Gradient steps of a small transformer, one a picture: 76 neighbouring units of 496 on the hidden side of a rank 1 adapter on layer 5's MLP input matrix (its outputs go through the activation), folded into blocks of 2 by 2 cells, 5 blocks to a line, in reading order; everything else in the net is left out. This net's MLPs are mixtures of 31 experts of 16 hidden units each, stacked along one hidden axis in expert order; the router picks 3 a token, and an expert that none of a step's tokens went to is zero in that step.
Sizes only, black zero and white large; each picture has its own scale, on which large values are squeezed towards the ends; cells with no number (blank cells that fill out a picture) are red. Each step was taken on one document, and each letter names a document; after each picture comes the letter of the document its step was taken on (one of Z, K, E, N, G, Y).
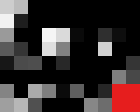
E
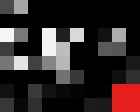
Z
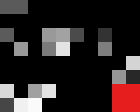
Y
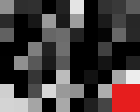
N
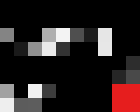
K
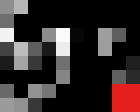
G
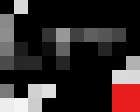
Y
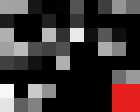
K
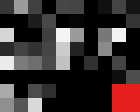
E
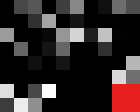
Y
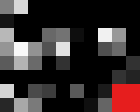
G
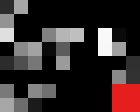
E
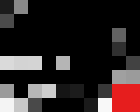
G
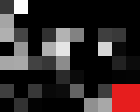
Z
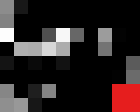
K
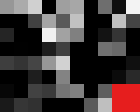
N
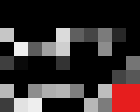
K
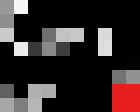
E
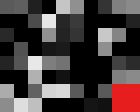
N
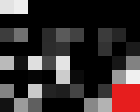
N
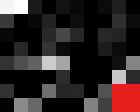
N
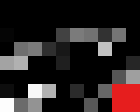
Y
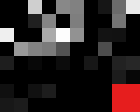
Y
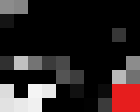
Z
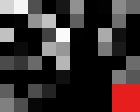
E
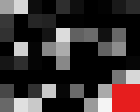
K
